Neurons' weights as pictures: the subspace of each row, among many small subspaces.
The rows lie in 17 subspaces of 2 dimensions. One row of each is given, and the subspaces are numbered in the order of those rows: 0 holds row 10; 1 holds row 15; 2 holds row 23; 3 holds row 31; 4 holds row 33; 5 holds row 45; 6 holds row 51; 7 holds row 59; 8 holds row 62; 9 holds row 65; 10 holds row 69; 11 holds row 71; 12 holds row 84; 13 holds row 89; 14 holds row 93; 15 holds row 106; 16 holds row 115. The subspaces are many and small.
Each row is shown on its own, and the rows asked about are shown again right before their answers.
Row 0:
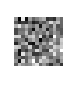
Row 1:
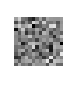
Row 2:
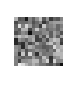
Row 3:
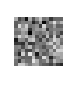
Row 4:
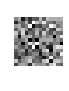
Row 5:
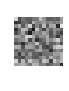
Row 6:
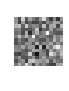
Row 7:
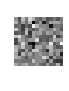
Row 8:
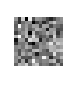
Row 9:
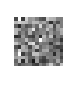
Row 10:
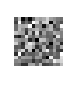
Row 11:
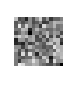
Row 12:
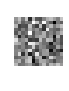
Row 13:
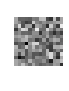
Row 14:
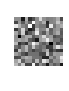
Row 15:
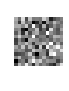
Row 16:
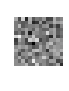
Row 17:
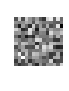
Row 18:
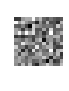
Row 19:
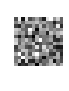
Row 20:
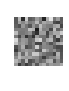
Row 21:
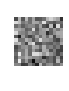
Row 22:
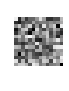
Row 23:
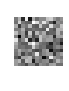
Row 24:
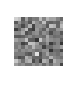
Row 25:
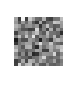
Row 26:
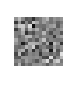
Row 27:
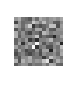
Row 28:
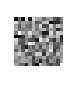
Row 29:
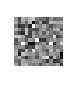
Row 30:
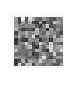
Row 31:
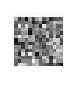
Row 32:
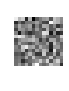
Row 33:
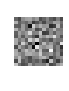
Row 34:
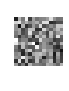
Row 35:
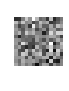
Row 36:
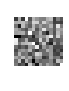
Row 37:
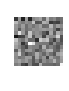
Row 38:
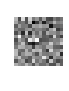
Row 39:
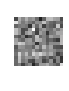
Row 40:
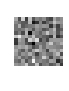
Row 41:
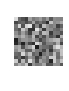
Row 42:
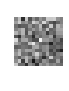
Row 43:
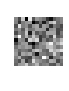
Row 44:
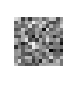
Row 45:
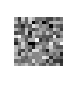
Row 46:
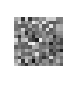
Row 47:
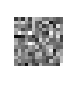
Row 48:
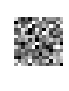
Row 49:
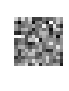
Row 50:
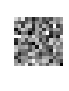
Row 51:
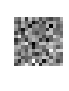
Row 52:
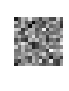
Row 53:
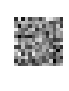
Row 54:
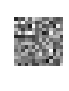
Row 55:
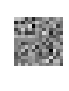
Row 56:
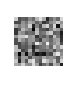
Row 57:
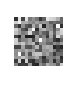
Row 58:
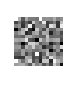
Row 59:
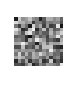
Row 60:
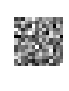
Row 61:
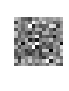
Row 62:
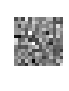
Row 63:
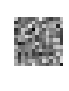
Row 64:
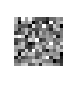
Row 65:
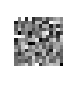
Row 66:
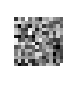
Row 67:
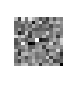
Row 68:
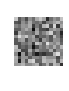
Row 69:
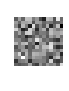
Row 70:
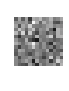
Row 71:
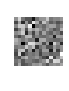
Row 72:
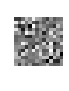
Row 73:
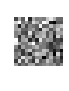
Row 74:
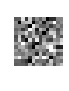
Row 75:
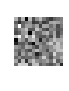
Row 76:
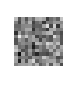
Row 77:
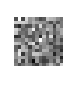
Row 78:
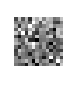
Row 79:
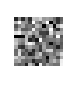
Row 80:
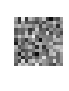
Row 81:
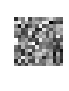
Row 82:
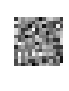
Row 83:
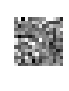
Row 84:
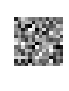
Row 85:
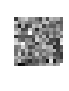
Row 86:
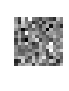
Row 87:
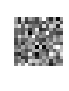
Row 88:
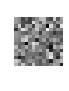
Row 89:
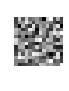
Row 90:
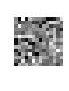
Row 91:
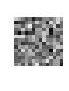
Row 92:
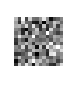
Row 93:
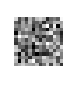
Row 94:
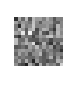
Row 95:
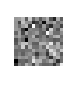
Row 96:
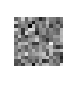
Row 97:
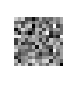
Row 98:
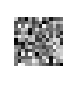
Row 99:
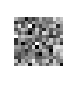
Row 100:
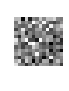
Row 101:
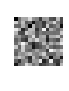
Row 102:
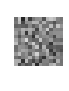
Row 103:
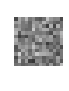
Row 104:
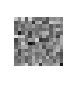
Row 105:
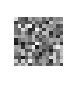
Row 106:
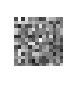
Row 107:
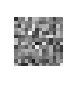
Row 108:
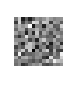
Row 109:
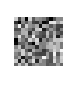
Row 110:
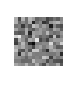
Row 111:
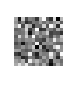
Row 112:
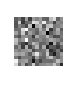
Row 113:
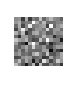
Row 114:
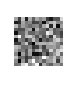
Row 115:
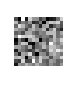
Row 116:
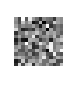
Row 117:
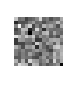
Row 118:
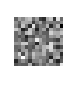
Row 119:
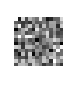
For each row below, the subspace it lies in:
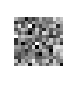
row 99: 8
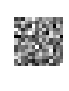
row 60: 5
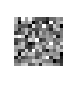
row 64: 0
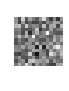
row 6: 1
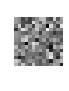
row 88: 13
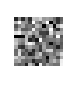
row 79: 0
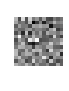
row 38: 8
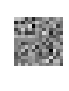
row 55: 11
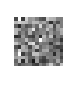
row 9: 15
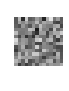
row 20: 13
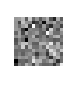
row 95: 1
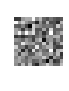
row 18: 0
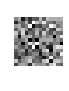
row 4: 8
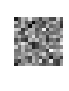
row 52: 15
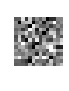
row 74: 12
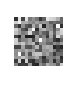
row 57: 7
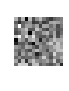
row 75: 2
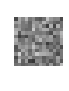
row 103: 14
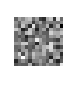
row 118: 10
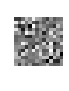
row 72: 11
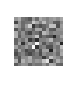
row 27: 4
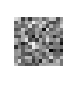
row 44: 15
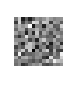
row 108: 0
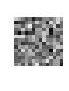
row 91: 0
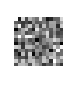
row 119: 16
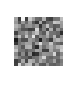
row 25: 13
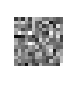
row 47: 11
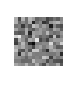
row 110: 5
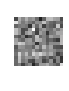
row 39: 6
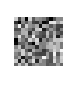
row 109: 12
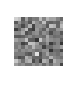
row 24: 16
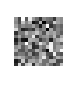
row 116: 13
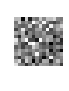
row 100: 7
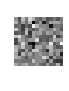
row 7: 5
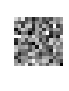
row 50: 5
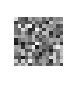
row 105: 12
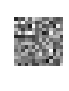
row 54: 11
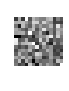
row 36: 8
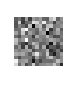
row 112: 1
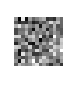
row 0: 15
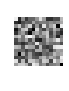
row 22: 7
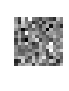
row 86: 10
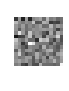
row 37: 9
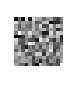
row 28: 9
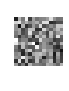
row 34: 12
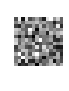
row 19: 10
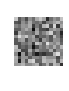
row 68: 14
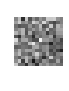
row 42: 7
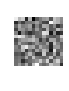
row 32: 9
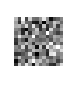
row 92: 1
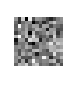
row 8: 2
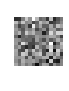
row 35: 9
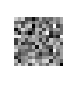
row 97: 5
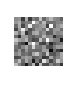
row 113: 6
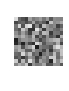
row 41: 12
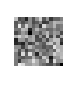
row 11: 3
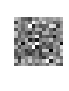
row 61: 4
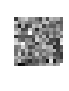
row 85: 3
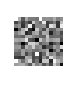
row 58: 16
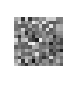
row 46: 7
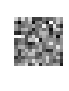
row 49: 0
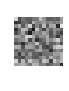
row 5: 7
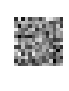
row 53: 16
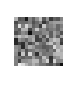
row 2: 3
